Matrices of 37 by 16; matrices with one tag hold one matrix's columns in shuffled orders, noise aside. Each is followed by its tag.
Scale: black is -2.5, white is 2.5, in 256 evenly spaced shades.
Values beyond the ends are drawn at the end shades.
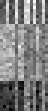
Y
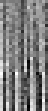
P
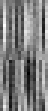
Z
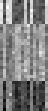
Y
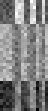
Y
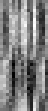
Z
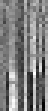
P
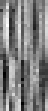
Z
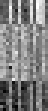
Y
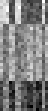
Y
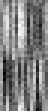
Z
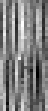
Z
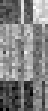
Y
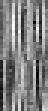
Z
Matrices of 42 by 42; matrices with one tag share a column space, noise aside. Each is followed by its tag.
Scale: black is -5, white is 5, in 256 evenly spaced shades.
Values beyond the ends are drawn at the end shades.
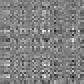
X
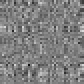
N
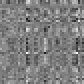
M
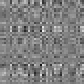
N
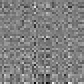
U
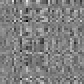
M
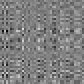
X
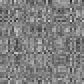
M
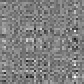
X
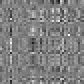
M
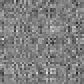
N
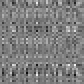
N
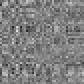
N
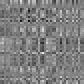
M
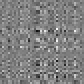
X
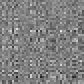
X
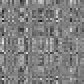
M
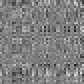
N
